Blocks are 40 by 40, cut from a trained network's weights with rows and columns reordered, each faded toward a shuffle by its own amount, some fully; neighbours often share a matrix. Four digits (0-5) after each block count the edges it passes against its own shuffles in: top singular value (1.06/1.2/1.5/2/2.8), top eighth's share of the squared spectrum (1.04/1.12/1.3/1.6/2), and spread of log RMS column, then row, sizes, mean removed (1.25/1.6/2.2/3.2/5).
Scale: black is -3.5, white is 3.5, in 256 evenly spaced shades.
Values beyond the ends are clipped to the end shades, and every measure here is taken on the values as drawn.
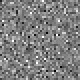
0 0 0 0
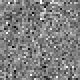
2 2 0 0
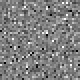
0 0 0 0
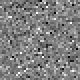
0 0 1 0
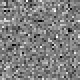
2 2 0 1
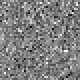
1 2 0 1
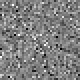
0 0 0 0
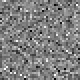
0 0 0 0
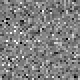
0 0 0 0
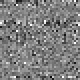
3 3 1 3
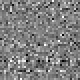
3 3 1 2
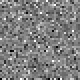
2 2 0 2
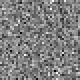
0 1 0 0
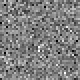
0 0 0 0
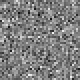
1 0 0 0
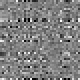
4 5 2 3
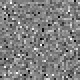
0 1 0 0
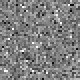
1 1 0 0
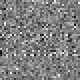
3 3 0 2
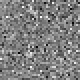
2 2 0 1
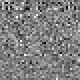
3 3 0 2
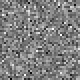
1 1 0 0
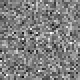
2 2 0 1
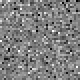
1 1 0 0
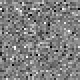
2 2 0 1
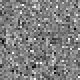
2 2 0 0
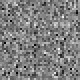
2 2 1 0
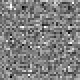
3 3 2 1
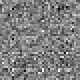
3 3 1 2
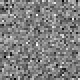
1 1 1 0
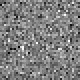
1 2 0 0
